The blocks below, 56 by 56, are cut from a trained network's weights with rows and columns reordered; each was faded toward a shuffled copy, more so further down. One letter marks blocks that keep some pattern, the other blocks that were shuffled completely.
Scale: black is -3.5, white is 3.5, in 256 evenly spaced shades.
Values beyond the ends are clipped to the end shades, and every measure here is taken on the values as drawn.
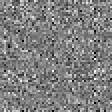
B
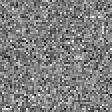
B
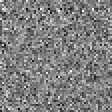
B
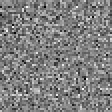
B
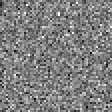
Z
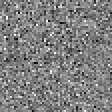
Z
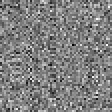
B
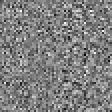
B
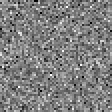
Z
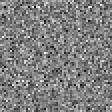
B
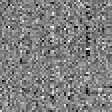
B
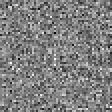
B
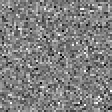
Z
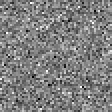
Z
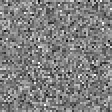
B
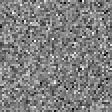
Z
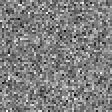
Z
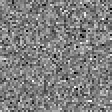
Z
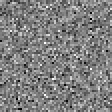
Z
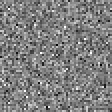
Z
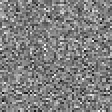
B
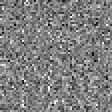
B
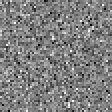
Z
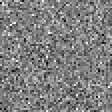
Z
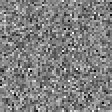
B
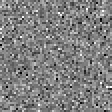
Z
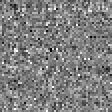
B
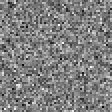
Z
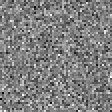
Z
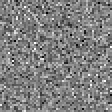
Z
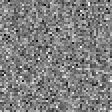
Z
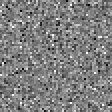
Z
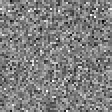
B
